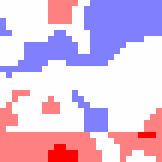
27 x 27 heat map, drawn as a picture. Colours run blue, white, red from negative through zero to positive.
The middle right is the calmest part. The top right is the ninth with the lowest average. A horizontal seam about 80% of the way down splits the table, and the bottom part is higher.
